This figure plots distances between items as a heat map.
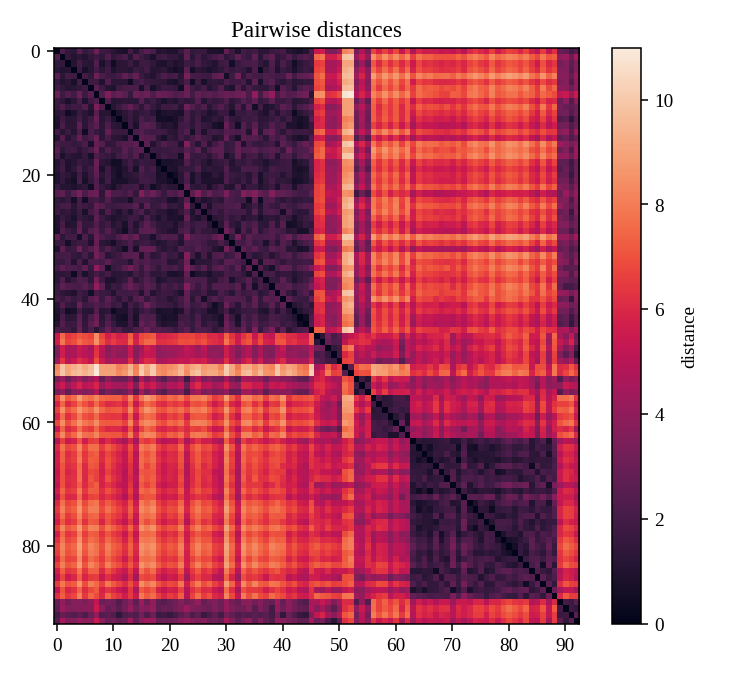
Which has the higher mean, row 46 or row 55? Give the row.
46
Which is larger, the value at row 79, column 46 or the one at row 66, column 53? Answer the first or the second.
the first
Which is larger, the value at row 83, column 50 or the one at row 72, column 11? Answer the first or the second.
the first
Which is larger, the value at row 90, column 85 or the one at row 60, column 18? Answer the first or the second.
the second
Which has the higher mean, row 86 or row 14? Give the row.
86
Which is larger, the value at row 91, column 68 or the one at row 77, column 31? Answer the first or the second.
the second
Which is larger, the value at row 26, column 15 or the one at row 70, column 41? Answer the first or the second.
the second
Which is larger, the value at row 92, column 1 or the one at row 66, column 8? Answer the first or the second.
the second
